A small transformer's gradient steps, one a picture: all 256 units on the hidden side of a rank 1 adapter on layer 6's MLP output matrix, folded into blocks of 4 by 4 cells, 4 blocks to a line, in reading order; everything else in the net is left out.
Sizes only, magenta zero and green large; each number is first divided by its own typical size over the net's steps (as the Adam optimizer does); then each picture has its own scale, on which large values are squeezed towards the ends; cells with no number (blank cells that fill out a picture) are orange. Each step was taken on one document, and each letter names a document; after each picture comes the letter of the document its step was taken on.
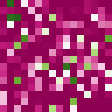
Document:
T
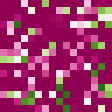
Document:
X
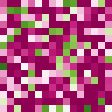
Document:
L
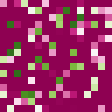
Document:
X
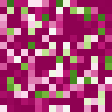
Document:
L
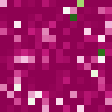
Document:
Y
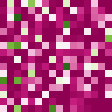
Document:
T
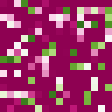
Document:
X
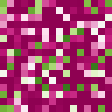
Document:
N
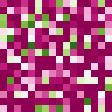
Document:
L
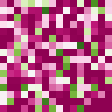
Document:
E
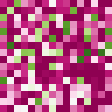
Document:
E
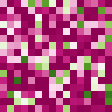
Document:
X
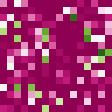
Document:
Y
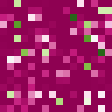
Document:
Y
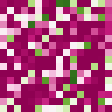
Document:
L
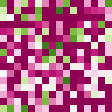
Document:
N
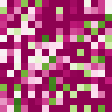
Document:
N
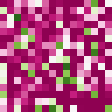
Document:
T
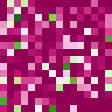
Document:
T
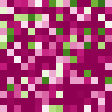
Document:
L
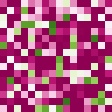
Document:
L
